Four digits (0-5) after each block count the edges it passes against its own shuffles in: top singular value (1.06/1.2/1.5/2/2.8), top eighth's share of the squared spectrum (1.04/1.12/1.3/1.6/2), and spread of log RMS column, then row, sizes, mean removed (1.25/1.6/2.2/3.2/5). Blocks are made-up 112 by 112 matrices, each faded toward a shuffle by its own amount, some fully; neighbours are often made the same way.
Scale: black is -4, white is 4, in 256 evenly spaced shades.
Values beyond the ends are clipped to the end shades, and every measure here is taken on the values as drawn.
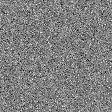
0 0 0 0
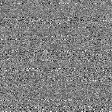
1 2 0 4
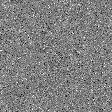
0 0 0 0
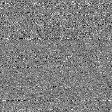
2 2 0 4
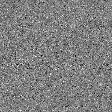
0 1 0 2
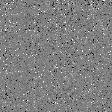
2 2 2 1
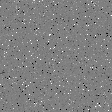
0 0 0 0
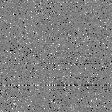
4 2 1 1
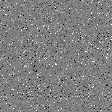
3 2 0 1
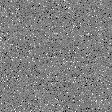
3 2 0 1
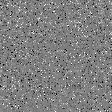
3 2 0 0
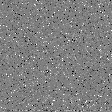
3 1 0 0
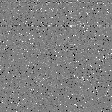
3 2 0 0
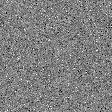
0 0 0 0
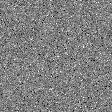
0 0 0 0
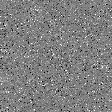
3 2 0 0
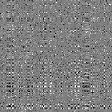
5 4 3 3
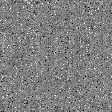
3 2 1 1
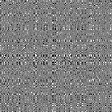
5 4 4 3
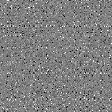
4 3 2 2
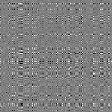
5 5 4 4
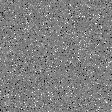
1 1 0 0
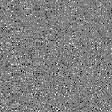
4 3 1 2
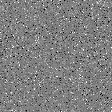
3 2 1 1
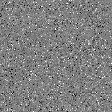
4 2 1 1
